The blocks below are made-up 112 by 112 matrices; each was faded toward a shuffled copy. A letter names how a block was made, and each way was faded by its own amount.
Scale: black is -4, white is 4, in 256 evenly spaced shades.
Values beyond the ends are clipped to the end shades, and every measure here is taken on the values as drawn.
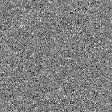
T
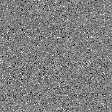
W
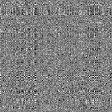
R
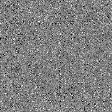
W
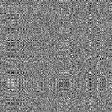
R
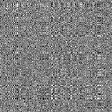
R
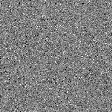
T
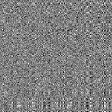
R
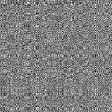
R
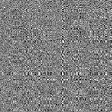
R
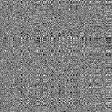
R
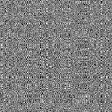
R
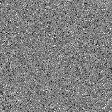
T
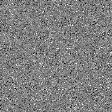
W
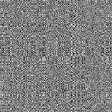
R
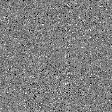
W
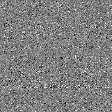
W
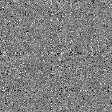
W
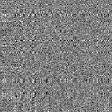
R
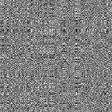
R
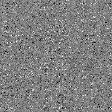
W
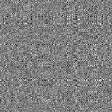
R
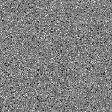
T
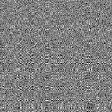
R
